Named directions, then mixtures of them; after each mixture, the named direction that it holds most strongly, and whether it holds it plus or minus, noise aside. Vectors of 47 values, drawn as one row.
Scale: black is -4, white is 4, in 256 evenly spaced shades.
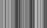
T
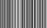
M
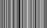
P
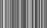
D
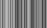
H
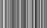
D, plus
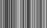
H, minus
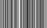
P, minus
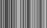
H, minus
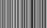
M, plus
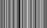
P, plus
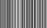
M, plus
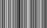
P, plus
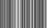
M, plus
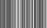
M, plus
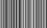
M, minus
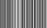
M, plus
